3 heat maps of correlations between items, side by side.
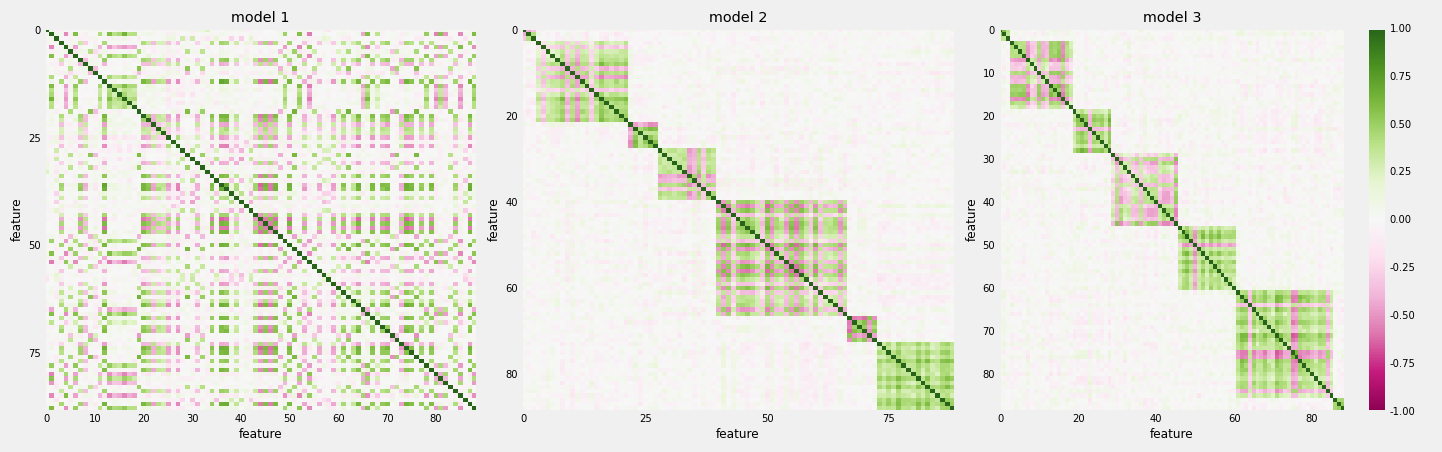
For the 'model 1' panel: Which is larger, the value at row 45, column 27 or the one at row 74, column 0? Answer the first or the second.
the second
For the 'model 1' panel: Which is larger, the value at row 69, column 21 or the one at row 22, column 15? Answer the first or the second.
the first
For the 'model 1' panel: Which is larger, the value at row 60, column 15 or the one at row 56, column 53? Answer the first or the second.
the second
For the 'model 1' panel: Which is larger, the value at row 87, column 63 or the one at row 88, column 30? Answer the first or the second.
the first
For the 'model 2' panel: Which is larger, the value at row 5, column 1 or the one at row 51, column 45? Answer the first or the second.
the first
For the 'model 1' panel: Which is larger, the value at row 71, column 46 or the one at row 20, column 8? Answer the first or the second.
the first
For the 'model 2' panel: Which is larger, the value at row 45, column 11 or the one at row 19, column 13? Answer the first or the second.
the second
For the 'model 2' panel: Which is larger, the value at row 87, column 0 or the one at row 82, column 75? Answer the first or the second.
the second
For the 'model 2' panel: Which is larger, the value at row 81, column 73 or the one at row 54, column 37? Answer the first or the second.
the first
